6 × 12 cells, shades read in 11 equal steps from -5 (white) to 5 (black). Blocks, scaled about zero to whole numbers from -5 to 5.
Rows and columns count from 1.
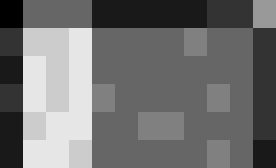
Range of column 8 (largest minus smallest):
4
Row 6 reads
4 -4 -4 -3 1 1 1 1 1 0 1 4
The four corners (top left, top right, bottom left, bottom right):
5 -1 4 4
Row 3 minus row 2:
1 -1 0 0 0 0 0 0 1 0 0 0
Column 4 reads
1 -4 -4 -4 -4 -3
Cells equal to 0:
6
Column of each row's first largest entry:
1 1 1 1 1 1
